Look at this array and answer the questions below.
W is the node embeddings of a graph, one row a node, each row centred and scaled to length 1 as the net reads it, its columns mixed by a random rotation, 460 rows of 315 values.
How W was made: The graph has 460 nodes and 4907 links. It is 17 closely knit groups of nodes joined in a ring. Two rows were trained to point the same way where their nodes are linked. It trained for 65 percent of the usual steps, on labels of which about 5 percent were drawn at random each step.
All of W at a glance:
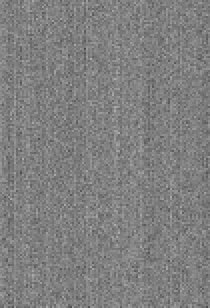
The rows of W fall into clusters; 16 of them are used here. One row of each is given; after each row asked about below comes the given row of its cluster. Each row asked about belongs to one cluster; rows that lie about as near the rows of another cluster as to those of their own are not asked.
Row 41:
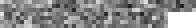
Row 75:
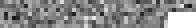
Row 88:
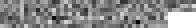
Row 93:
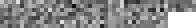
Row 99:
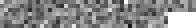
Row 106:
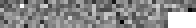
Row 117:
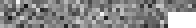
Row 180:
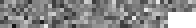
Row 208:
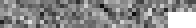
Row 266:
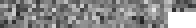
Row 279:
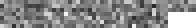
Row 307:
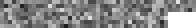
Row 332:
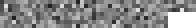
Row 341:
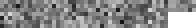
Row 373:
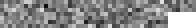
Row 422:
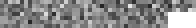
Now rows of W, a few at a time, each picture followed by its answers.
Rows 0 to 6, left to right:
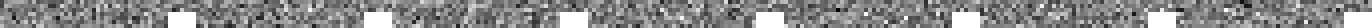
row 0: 332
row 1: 180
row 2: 41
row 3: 75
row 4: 279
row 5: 332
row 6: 93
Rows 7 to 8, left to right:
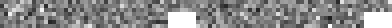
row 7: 373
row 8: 279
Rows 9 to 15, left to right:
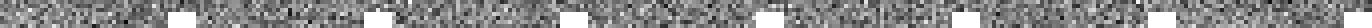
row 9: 106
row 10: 332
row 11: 117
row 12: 88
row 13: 332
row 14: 180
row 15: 106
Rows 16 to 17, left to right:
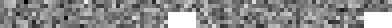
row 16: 180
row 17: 307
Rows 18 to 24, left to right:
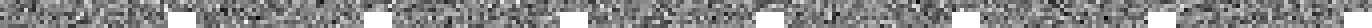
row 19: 88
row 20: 99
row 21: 88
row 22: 422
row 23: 88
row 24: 99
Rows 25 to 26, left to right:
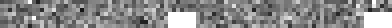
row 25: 266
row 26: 75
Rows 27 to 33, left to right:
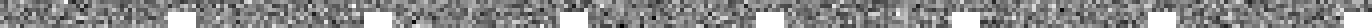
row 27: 88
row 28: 106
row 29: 41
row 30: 180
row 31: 307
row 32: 266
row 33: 75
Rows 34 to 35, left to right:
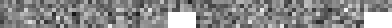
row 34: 208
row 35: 341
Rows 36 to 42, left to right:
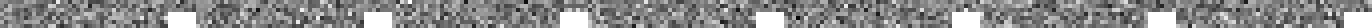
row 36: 307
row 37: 279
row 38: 422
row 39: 307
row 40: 332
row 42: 279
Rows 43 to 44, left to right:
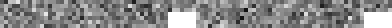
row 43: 422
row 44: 41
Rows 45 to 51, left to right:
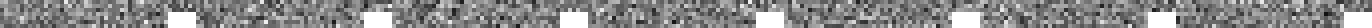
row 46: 88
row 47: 279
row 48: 373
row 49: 88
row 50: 41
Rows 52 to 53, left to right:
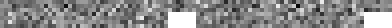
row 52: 341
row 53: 99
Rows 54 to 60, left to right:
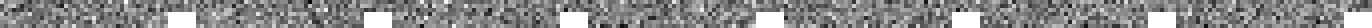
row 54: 99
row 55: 106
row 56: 266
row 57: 180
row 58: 279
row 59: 93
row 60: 266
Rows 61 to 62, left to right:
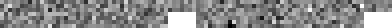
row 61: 99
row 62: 180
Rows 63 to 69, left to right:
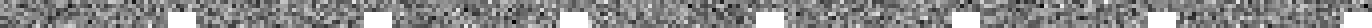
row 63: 93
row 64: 180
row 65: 341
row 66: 422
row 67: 307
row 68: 99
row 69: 75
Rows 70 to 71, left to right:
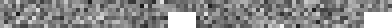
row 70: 117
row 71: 341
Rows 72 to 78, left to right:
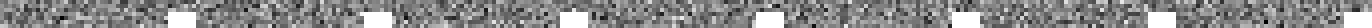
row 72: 88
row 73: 99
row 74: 332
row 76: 266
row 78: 93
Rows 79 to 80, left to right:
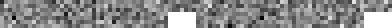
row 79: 332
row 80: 180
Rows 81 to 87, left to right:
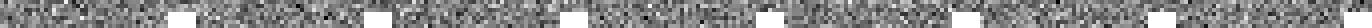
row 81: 88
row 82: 208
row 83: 373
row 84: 332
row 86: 332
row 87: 266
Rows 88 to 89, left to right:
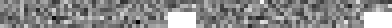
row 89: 88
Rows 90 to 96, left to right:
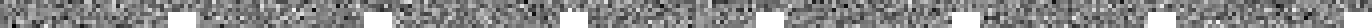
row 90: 180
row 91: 117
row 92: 422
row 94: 99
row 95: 75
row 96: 208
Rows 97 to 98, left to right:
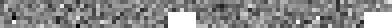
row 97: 332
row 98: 279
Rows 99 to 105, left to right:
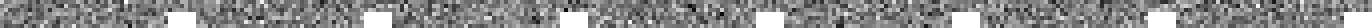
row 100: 88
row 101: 266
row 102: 208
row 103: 99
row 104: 88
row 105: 99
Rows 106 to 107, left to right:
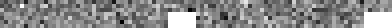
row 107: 341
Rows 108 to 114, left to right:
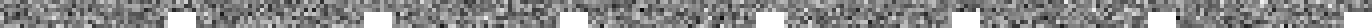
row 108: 75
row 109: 341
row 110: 75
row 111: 279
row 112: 41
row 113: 180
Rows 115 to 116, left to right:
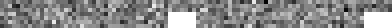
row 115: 341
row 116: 307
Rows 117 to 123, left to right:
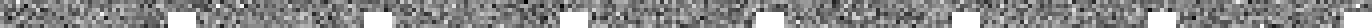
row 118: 106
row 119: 422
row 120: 75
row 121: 332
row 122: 106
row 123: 75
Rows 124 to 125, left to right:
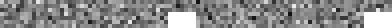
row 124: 93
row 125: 332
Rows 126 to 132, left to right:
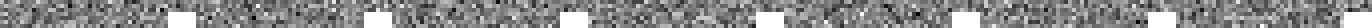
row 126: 93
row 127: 332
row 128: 279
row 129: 307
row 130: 208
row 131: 373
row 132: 75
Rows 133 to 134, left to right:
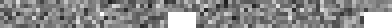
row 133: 117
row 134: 99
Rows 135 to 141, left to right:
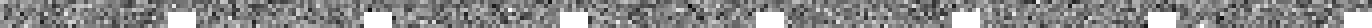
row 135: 41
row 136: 266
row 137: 208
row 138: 208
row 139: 422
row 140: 307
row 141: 41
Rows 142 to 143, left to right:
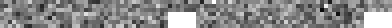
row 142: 307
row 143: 422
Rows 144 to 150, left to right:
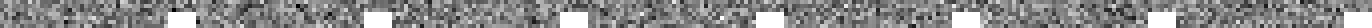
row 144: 75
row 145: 208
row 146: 266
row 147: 180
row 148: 332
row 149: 422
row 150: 93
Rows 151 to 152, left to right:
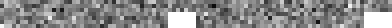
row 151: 279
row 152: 341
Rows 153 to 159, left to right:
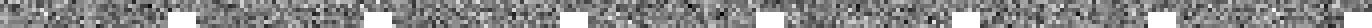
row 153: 422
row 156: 208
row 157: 341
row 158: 266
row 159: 117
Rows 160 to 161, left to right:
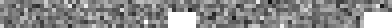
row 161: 75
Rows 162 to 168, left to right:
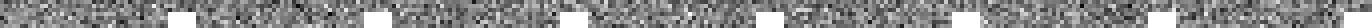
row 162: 106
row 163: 208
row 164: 373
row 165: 117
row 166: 373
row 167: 422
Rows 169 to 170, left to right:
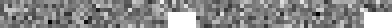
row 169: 373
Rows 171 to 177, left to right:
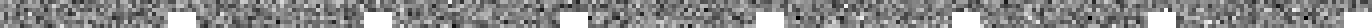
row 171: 75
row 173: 307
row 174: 341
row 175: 332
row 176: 279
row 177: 208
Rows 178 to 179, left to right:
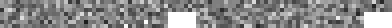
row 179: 307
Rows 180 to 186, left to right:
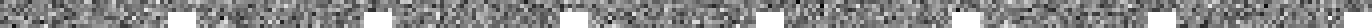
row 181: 41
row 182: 422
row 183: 41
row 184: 266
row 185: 41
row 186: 93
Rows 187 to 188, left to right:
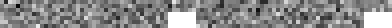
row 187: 422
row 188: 279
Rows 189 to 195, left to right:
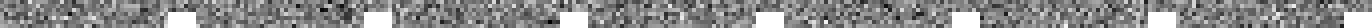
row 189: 75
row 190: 422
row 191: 373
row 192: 99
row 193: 208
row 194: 341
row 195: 117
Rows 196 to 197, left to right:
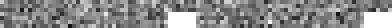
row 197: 41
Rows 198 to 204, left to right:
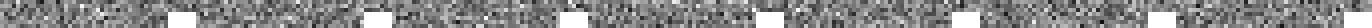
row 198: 117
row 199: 75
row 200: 75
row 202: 373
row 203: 341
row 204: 93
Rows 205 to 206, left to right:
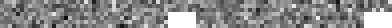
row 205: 180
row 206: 279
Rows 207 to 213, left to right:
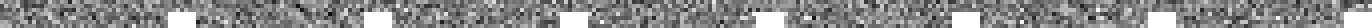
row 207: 279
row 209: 373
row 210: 99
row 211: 117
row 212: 208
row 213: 88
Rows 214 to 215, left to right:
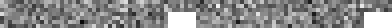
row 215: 106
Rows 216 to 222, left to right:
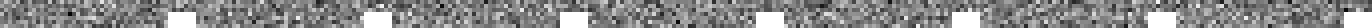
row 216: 75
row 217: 88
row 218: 106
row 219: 93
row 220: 279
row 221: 307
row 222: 106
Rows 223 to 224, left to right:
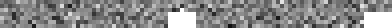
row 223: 332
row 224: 180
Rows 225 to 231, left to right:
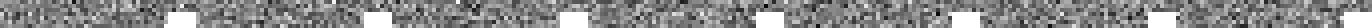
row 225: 75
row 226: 75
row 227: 88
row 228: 307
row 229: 99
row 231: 307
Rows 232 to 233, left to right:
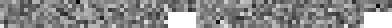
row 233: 41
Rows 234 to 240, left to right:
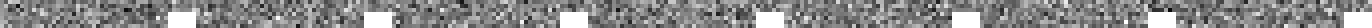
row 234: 422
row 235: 341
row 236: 93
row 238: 117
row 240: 279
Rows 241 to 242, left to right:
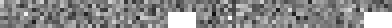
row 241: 93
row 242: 266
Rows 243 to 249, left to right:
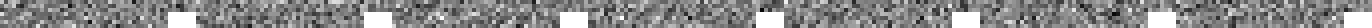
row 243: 93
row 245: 279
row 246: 266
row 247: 93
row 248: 208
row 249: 99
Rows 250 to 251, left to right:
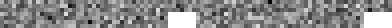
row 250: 93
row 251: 75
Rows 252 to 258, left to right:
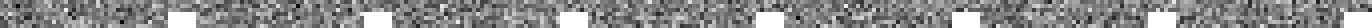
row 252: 341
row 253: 99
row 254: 307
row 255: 75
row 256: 332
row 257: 279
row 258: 75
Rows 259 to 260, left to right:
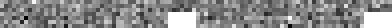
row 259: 41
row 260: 75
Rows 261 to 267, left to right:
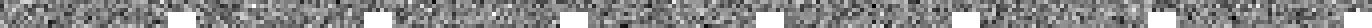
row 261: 373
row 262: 279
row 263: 117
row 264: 180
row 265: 93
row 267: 332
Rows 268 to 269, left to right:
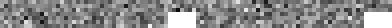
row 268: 41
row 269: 93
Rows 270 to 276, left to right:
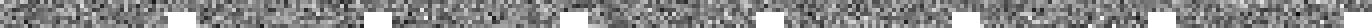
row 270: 99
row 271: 117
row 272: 266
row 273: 307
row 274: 341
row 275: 279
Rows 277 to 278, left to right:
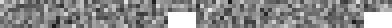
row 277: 99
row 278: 373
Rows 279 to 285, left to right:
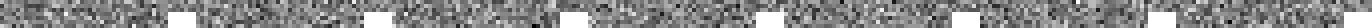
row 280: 180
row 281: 117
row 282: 422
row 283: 117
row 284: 341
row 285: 373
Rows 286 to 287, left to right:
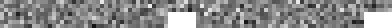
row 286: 75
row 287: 373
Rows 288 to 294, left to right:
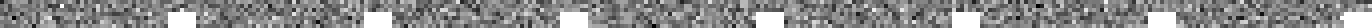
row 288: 332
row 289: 341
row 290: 88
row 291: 307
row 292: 208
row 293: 99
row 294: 88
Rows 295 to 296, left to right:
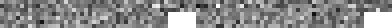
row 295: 106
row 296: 106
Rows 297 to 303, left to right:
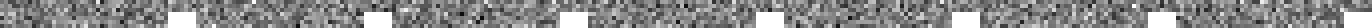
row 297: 341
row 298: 307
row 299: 373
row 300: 93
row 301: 180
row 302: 106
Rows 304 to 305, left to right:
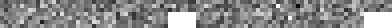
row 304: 106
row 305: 99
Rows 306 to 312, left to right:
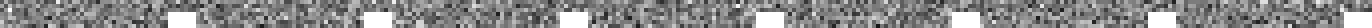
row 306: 307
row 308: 41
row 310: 75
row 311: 332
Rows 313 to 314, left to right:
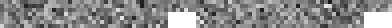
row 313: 279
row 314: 422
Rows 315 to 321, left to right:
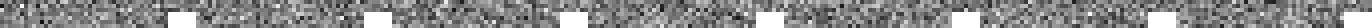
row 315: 106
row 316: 117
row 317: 279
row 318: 341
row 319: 41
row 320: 106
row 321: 307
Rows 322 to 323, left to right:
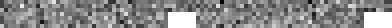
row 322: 106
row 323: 106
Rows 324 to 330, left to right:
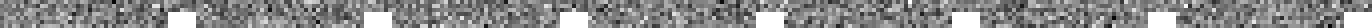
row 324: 106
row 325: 341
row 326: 106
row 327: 422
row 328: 99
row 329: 279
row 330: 117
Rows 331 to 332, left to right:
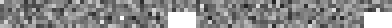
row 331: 279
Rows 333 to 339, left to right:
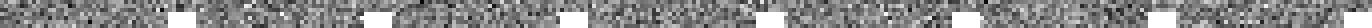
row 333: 93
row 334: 307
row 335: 99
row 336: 373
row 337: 117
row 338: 422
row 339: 41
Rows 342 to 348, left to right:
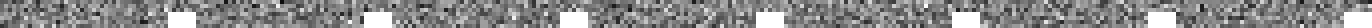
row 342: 266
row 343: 99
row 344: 279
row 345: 279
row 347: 88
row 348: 88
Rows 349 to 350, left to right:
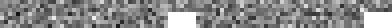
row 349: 75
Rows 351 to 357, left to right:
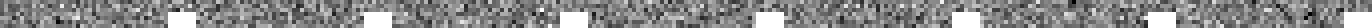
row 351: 332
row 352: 99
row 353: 341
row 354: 75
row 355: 332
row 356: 307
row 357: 208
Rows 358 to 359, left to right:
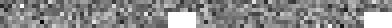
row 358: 106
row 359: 307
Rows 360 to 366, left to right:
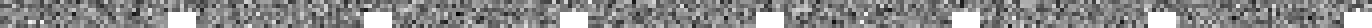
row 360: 208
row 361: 106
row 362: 373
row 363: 93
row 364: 373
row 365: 266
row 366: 332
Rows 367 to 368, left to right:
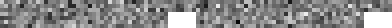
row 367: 93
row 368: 106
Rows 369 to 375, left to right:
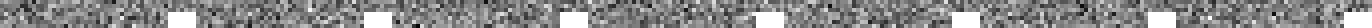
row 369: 279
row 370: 180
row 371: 106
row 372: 99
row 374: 208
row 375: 266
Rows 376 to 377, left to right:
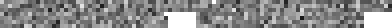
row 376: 99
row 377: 117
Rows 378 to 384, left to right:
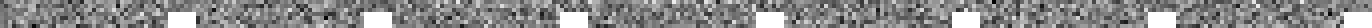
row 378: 180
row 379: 208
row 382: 332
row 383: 266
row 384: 99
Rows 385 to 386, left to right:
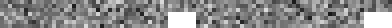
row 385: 341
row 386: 208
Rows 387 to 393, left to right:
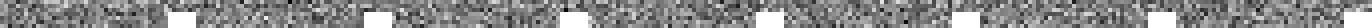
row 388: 106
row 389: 75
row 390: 422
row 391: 341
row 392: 106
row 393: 88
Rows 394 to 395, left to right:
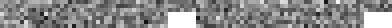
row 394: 41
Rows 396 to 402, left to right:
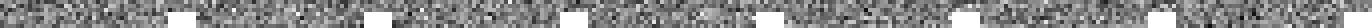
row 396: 99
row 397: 117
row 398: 266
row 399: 307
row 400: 88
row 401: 88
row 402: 180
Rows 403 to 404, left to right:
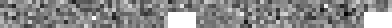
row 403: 75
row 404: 422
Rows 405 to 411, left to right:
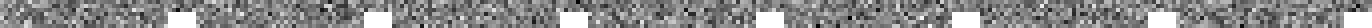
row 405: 41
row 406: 422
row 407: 266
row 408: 341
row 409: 180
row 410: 332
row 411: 41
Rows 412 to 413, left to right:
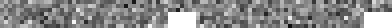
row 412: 41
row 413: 75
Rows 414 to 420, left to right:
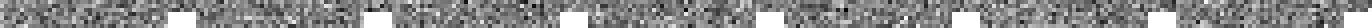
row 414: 41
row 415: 75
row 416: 422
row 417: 341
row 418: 279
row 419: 106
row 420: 41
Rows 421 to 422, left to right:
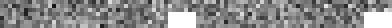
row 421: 341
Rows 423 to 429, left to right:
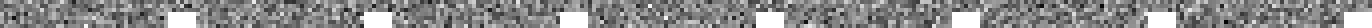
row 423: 75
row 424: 307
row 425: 99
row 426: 332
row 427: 41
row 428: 99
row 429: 373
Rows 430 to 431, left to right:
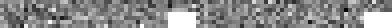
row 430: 88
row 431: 307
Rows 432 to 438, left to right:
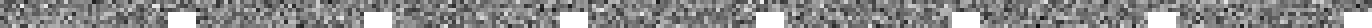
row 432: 106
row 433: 93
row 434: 307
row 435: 373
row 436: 75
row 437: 88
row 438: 41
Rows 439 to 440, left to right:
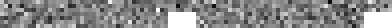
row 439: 93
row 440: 422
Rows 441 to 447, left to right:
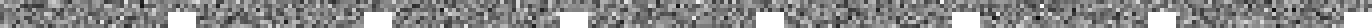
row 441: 279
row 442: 93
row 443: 99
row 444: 93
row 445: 180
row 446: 332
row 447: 341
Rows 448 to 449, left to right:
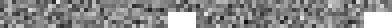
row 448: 307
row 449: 373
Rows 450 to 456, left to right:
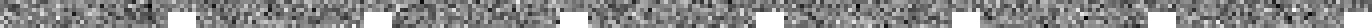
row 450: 422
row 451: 341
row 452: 99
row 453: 279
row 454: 341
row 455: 117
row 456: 208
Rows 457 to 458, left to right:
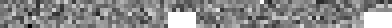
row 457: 266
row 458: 88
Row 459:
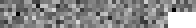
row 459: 266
